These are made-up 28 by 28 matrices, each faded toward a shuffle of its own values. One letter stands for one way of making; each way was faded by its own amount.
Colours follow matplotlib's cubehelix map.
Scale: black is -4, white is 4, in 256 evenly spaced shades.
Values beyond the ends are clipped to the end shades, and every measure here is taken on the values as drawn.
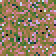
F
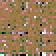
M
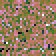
F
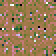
M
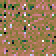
M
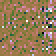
M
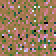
M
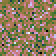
F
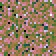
F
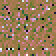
M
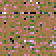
M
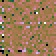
M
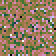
F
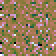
M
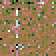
M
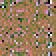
M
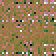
M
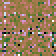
M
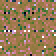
M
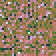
F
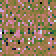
M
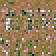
M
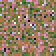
F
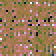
M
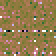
M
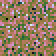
F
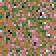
F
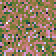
F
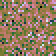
F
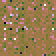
M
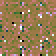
M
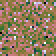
F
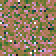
F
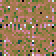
M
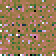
M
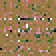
M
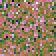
F
